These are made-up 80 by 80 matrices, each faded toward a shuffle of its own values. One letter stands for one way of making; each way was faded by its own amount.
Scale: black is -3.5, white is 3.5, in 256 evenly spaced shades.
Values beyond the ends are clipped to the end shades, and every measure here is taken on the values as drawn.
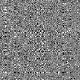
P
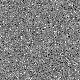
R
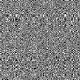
P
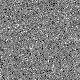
R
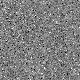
R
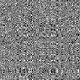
P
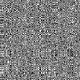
P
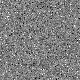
R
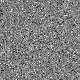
R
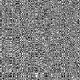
P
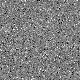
R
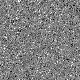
R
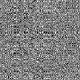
P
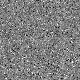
R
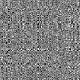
P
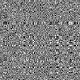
P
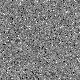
R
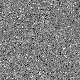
R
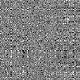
P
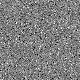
R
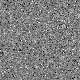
R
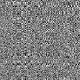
P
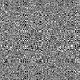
P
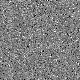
R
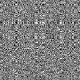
P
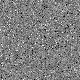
R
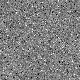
R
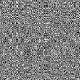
P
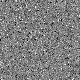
R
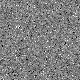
R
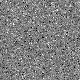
R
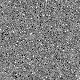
R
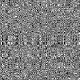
P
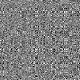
P
